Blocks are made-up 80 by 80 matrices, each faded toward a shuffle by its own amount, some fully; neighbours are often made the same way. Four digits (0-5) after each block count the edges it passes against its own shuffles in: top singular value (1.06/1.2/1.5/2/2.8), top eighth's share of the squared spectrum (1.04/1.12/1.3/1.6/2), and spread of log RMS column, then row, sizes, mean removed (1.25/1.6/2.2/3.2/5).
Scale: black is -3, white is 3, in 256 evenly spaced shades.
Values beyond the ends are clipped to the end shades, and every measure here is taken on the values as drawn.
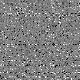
3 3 1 2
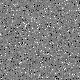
1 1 0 0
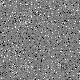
2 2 0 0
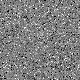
0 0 0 0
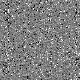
1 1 2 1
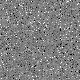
1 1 0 0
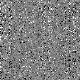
1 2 3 2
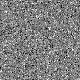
3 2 0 0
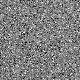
2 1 0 0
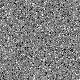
2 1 0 0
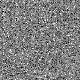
3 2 1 0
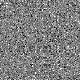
3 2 1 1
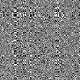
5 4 3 3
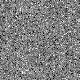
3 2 1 0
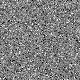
1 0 0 0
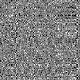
4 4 3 2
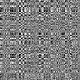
5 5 4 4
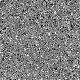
2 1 0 0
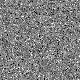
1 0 0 0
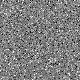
0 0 0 0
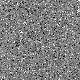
0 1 0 0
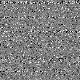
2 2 0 3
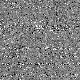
1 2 0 3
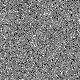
0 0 0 0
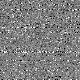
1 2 0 3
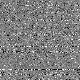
2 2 0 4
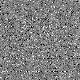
1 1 0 2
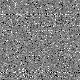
1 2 0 2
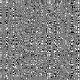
4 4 3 2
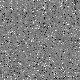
2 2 1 0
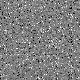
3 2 1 0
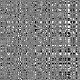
5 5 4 3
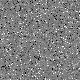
2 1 0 0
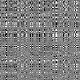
5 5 4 4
